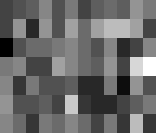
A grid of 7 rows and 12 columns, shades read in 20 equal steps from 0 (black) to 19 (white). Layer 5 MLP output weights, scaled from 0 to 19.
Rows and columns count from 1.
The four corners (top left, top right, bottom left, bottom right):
5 9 10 4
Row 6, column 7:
4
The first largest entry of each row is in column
11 9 6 12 11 6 11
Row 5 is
10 4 9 6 6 7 3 3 9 1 11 6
